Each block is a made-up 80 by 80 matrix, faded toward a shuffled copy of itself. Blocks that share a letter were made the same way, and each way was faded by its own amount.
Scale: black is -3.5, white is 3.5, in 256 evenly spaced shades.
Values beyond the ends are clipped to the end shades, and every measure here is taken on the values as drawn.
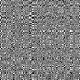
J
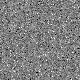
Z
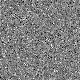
Z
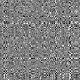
J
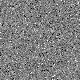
Z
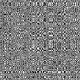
J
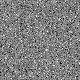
Z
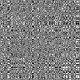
J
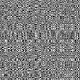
J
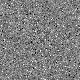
Z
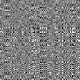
J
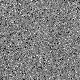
Z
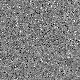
Z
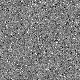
Z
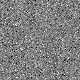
Z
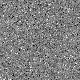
Z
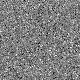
Z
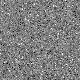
Z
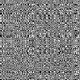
J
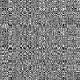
J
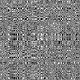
J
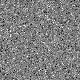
Z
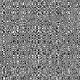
J
